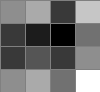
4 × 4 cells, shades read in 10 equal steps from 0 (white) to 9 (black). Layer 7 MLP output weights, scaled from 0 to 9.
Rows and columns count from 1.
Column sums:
22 20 28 11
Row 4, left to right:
4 3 5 0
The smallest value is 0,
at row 4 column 4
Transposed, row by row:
4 7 7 4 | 3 8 6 3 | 7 9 7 5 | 2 5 4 0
